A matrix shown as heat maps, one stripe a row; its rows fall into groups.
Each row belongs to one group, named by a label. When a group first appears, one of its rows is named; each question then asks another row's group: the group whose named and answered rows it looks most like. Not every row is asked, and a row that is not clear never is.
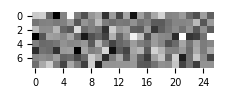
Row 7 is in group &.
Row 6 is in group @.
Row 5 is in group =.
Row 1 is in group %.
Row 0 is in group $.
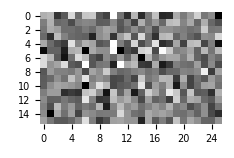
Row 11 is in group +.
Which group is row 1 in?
+
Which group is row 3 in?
@
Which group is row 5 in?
=
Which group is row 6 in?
$
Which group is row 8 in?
%
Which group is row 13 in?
&
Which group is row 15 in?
$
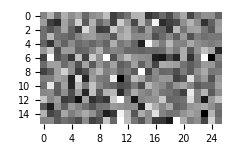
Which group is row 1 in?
%
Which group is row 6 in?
%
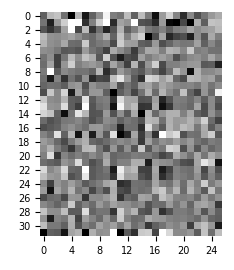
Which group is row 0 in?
@
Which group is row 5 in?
+
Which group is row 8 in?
&
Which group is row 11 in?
@
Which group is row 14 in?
$
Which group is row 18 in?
$
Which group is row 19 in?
+
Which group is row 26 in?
=
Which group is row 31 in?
=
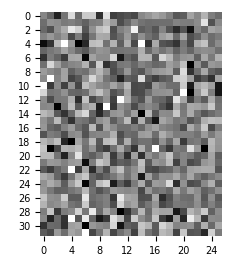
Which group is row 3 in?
@
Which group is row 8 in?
@
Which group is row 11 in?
@
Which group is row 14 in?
$
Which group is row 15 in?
@
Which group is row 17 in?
=
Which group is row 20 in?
$
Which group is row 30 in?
=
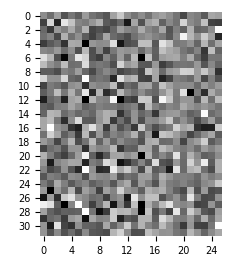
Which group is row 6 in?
$
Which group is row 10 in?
=
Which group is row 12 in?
=
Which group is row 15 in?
$
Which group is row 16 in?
+
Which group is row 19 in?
=
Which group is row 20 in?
$
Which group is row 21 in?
%
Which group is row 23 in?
=
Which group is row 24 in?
@
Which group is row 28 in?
$
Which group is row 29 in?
=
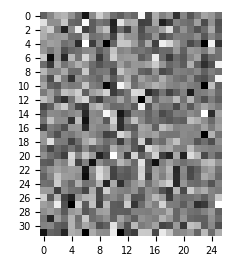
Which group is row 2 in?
$
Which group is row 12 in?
$
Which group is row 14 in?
%
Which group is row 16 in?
=
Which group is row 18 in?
+
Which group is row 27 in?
@
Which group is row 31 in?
=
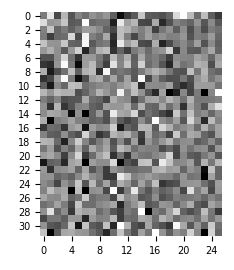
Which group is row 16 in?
=
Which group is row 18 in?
$
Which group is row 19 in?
%
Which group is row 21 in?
=
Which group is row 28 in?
+
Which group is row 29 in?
=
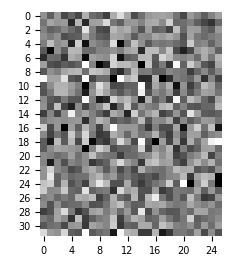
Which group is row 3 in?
+
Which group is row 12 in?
$
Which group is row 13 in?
@
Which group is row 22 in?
+
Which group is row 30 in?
=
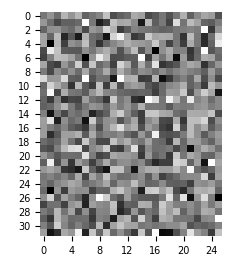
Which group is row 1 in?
$
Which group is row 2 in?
%
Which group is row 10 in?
&
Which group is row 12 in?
+
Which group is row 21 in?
&
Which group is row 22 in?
+
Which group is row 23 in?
%
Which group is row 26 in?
@
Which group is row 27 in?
=
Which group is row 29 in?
@
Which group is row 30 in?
&
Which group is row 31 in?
%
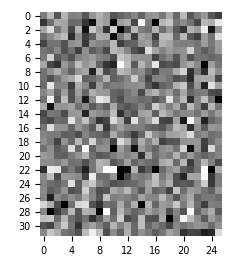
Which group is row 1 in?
@
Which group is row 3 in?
@
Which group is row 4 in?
=
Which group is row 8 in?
&
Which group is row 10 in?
&
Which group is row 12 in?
@
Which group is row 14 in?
=
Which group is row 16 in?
&
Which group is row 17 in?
+
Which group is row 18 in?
%
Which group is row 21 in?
@
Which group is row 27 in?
$
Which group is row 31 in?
+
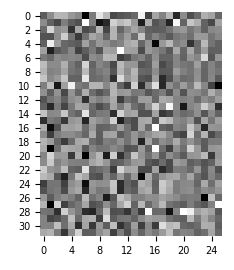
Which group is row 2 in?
&
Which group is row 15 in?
=
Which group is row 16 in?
%
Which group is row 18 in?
$
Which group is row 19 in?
%
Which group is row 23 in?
$
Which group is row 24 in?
=
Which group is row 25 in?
=
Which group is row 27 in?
@
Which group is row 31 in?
$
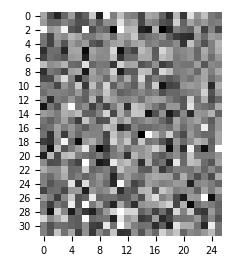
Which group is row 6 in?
=
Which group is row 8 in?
=
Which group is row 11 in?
%
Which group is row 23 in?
@
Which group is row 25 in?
=
